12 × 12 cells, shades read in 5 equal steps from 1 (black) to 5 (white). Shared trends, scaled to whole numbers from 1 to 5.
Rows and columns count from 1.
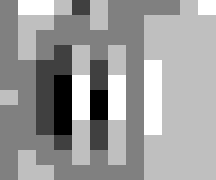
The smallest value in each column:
3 3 2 1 2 1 3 3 3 3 4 4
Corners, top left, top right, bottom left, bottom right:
3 5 3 4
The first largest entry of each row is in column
2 2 2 2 9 5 5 5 9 5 2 2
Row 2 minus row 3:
0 0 1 0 0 1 0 0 0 0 0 0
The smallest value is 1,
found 6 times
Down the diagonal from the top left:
3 4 3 2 4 2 5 3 5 4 4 4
